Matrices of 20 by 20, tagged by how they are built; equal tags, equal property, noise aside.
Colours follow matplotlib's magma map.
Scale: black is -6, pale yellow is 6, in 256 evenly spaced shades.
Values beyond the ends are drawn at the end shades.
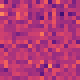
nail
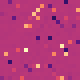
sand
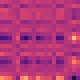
nail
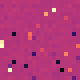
sand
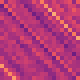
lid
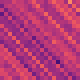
lid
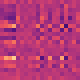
nail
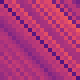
lid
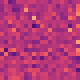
nail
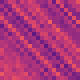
lid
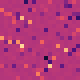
sand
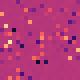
sand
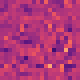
nail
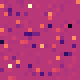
sand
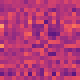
nail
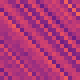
lid
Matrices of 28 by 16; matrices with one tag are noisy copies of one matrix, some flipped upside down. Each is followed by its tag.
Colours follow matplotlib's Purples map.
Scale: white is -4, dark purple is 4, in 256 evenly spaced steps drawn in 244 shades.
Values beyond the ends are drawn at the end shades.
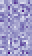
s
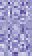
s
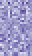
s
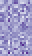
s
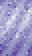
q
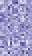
s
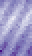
q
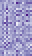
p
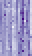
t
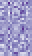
s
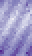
q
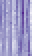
t
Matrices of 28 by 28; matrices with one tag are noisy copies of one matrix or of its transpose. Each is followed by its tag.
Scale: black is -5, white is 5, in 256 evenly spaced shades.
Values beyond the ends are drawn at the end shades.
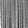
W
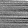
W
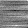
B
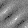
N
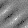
N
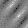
N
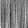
B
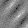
N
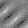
N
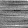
B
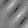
N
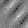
N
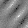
N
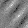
N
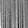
W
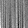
W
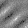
N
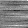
B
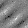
N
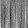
B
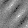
N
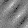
N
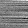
W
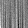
W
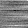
B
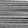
W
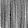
B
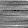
B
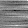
B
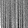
W
